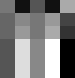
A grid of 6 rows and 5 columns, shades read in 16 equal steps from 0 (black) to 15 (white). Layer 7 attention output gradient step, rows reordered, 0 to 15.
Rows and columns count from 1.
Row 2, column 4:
9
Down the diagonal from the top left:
7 8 7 15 0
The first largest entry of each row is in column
5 4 4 4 4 4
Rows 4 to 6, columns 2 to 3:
13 8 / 13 8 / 13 8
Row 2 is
6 8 7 9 4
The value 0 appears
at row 4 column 5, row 5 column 5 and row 6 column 5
